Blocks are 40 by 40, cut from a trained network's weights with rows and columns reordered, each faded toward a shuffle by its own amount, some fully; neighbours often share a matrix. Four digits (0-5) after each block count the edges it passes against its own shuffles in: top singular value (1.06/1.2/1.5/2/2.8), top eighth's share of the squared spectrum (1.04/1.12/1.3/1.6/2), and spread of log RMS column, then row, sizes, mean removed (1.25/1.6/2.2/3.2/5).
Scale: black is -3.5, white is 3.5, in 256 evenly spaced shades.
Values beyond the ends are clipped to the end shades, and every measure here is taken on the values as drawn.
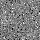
0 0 0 0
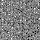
1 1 0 0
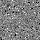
0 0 0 0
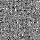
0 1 0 0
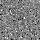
0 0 0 0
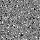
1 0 0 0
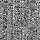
2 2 0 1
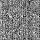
2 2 0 1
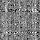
3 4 1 2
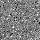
0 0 0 0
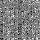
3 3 1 2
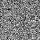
2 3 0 1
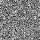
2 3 1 1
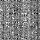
3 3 1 2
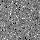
0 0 0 0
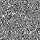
2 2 1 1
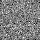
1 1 0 0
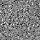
2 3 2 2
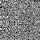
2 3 2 0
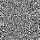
2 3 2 1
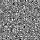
2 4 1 1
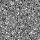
1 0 0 0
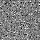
0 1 0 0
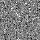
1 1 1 0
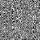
2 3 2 1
